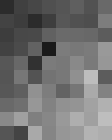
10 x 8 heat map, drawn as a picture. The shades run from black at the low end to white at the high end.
Mirror symmetry: none. Ninth with the highest average: bottom right. Calmest part: bottom middle. Roughest part: bottom left. Slope: up to the bottom right.
